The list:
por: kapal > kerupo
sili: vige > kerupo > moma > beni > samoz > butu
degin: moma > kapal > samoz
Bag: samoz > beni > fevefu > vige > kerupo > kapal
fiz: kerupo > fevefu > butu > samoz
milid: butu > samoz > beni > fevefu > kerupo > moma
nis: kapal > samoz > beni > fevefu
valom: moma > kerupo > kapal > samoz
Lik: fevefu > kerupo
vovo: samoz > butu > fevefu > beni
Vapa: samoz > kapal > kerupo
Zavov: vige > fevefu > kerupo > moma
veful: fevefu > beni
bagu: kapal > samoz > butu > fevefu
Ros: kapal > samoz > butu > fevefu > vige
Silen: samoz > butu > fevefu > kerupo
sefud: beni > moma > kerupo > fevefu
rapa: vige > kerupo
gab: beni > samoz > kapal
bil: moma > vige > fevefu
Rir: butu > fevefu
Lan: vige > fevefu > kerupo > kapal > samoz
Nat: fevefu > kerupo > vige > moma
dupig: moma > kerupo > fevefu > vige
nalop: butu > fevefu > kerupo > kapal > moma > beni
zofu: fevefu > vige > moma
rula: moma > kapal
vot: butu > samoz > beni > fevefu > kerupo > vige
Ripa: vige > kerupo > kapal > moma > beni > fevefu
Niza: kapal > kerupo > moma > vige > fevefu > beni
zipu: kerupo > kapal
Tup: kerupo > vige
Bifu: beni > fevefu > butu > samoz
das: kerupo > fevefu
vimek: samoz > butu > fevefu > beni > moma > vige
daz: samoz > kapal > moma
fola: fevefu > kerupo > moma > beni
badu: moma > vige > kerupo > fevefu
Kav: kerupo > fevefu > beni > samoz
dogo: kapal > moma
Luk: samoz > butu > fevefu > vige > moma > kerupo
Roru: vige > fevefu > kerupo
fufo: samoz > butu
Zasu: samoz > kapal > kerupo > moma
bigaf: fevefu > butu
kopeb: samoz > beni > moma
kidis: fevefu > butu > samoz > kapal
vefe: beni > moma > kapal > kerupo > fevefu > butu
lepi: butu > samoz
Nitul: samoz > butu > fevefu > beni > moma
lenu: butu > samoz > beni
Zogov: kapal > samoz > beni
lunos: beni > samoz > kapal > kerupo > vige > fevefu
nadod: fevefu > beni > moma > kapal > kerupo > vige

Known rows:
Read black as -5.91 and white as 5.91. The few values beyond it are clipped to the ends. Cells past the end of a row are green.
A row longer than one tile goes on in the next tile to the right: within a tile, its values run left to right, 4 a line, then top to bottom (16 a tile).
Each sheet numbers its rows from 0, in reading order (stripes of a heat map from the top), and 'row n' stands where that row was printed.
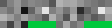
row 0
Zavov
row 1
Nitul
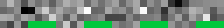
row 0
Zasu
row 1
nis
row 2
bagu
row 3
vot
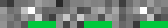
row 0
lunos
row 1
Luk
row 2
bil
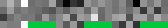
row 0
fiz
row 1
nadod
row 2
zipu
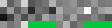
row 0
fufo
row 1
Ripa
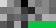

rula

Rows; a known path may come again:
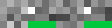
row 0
nis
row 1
bagu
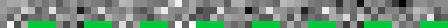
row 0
veful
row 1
Zavov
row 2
fola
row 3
Zogov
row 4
milid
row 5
Nitul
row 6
por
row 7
vot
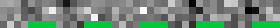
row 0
nalop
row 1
dupig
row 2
Ripa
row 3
rula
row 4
daz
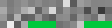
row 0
Niza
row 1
Lan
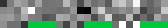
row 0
das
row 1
Zasu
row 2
lenu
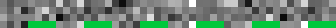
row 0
Nat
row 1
fufo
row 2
Tup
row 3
Bifu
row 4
gab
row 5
sili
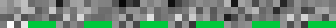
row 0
vovo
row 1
Silen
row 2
nadod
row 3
rapa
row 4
bigaf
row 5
Luk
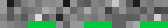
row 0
vimek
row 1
vefe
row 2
kidis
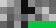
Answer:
dogo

